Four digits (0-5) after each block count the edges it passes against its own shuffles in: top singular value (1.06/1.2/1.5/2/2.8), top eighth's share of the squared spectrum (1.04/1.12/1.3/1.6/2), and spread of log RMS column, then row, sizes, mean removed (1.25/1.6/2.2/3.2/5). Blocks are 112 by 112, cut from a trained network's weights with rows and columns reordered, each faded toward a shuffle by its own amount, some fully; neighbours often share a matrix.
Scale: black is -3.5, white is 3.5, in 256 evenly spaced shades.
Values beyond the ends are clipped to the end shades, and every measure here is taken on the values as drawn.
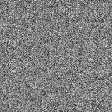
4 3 1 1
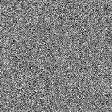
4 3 1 1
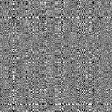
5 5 4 3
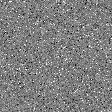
0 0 0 0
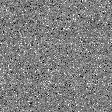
1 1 0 0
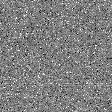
1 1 0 0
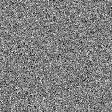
3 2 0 0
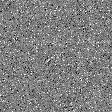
1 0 0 0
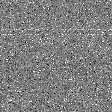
2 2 0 1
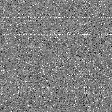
3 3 2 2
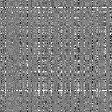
5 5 4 3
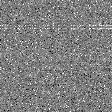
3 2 1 1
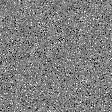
0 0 0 0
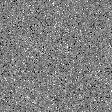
2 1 0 1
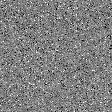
0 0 0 0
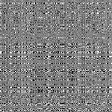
4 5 2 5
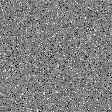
0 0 0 0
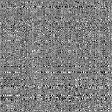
4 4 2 4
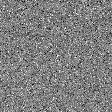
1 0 0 0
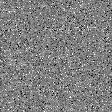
2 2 0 1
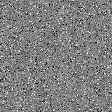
1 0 0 0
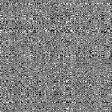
4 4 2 4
